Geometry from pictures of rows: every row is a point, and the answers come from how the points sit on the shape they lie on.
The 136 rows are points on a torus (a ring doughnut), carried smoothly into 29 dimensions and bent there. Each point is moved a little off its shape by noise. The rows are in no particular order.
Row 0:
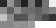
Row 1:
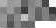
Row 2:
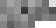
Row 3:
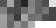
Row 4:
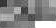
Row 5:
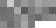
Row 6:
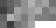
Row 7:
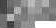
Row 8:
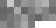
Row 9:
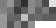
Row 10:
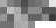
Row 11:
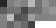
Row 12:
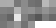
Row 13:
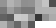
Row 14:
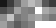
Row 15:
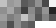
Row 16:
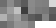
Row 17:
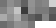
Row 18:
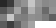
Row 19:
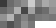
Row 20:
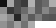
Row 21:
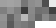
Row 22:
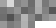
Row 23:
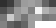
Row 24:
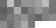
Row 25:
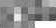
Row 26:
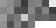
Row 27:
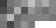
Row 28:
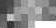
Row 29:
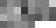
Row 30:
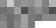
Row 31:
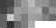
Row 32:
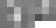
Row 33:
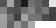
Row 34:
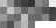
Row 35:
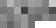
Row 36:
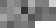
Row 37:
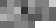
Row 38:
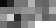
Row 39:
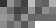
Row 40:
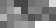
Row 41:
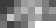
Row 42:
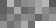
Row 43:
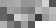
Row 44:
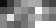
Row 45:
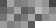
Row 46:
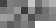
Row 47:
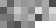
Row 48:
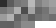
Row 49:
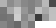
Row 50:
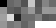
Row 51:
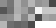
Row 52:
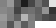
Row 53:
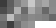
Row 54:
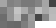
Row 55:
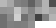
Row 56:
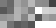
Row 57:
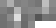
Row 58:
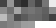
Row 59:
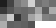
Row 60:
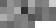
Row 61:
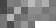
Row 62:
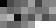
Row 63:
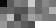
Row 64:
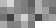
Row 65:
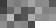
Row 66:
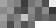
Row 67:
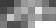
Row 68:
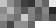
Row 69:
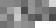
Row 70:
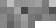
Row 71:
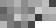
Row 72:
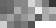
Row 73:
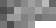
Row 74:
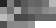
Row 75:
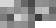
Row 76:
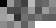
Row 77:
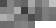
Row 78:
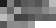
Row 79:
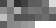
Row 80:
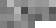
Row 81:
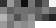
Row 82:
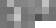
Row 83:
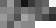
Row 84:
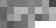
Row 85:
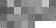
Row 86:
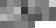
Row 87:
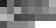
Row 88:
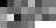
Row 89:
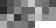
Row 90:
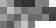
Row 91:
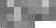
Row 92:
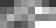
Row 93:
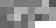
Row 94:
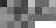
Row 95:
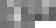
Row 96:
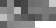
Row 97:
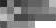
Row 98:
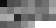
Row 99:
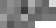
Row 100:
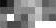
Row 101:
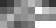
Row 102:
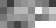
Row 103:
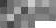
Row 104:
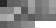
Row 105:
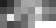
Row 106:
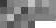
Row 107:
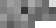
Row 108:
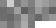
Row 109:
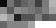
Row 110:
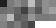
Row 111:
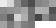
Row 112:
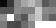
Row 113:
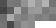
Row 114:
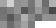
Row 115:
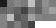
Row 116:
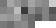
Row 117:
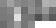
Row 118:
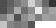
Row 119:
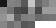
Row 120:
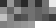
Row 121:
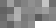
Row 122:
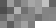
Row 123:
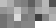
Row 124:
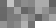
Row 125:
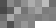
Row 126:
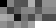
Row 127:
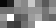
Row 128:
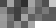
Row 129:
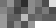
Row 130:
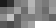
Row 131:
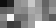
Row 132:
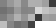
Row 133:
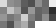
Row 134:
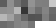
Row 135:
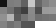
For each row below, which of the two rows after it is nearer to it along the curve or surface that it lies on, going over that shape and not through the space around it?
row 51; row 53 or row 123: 123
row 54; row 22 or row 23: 23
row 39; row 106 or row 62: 106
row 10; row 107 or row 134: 134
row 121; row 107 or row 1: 107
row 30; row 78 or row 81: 78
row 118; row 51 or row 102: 51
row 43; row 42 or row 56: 56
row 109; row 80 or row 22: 80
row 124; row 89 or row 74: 89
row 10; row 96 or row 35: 96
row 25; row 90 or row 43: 90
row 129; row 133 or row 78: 133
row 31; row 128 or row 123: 123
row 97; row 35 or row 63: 35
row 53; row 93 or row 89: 93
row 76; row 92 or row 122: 122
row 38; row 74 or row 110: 74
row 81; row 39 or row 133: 39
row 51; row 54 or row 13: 13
